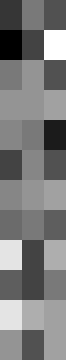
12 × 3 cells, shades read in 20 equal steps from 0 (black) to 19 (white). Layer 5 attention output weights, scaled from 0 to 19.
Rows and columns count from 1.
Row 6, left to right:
5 10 6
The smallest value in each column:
0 5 2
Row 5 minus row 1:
6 0 -4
